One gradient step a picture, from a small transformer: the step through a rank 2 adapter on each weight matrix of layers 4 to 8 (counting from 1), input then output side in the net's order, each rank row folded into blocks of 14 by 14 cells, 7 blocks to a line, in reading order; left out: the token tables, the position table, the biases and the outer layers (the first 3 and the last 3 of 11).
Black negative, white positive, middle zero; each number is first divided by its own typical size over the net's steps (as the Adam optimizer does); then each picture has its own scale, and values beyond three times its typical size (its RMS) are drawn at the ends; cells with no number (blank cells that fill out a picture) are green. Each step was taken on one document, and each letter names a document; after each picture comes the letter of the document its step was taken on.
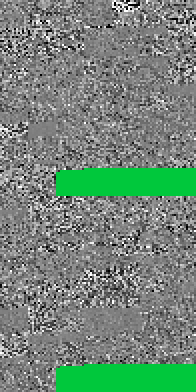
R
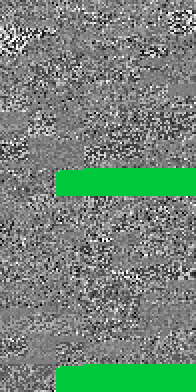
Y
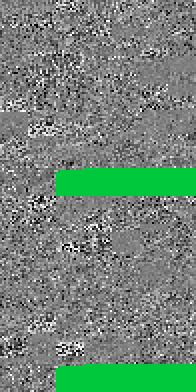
Y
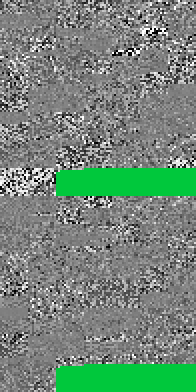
R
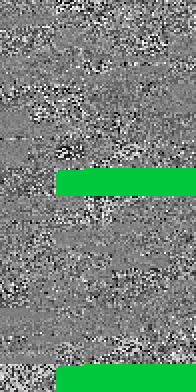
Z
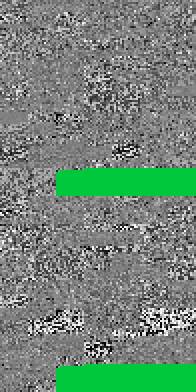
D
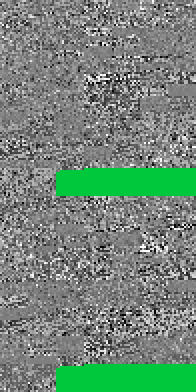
D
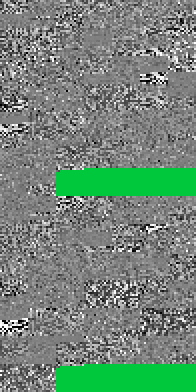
R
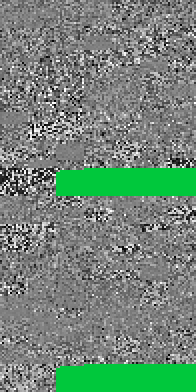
Z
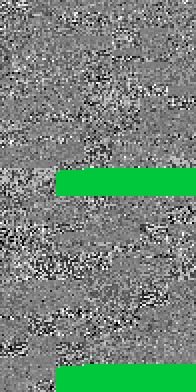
Y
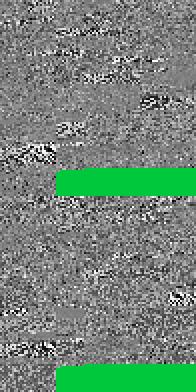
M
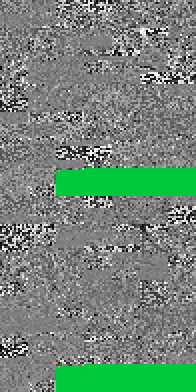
M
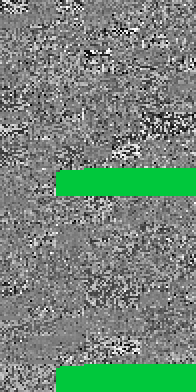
Z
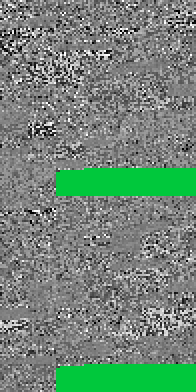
Y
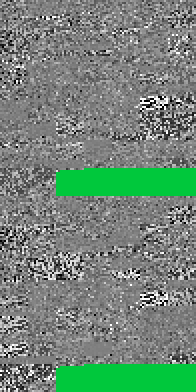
Y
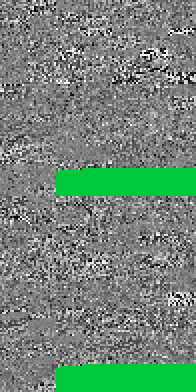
D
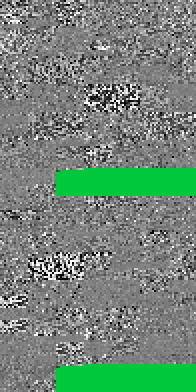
D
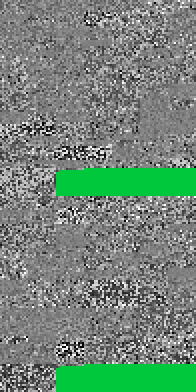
M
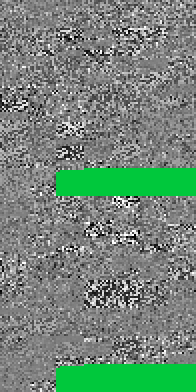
R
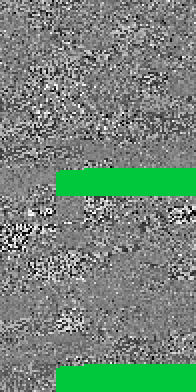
M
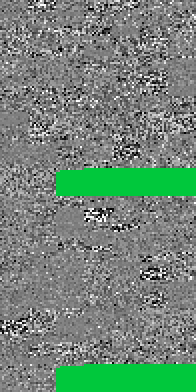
Z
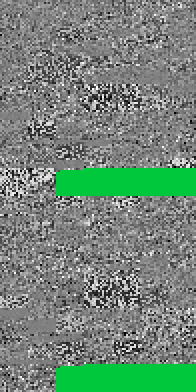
M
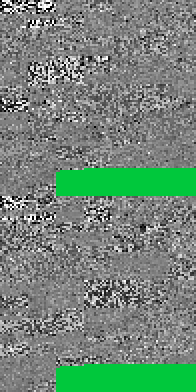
Z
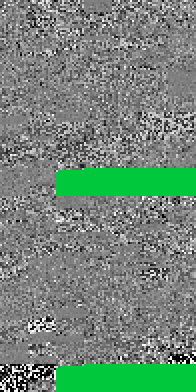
R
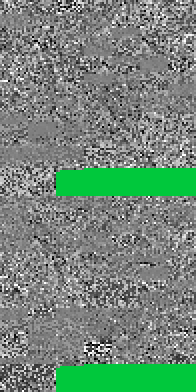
R
